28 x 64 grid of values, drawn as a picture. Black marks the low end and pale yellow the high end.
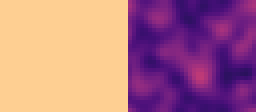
The table splits into one row of 2 panels. Panel 1,1: very high, flat. Panel 1,2: low, blotchy.
